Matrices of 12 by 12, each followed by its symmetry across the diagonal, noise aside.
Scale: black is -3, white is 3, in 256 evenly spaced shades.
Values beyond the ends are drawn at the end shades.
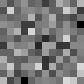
symmetric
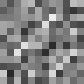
symmetric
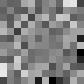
symmetric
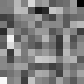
antisymmetric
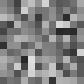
antisymmetric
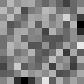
symmetric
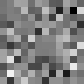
antisymmetric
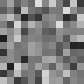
antisymmetric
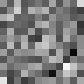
symmetric
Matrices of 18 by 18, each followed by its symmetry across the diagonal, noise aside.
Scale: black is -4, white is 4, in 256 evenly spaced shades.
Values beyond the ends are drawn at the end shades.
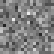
neither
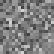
symmetric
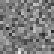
neither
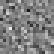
antisymmetric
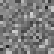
symmetric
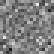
symmetric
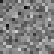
symmetric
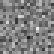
antisymmetric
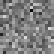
neither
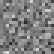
neither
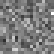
neither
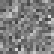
symmetric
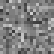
antisymmetric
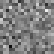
antisymmetric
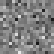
antisymmetric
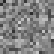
symmetric
